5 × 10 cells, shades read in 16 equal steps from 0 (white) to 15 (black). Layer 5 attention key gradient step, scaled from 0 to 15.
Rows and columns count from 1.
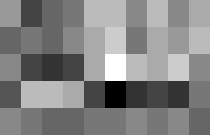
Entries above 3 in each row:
10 9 8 10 10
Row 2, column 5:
5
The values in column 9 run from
3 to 12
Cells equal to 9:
6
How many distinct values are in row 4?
7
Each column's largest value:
10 11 12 11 11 15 12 11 12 9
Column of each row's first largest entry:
2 1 3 6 3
